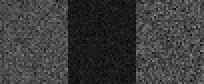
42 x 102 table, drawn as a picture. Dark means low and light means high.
It is made of 1 by 3 panels. Panel 1,1: low, fine-grained. Panel 1,2: very low, fine-grained, faint in contrast. Panel 1,3: low, fine-grained.
